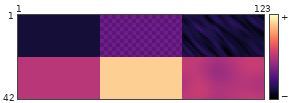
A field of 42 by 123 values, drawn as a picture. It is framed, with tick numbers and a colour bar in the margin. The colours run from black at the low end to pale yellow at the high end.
It is made of 2 by 3 panels. Panel 1,1: very low, flat. Panel 1,2: low, checkered, faint in contrast. Panel 1,3: very low, slanting down to the right, faint in contrast. Panel 2,1: middling, flat. Panel 2,2: very high, flat. Panel 2,3: middling, smooth, faint in contrast.
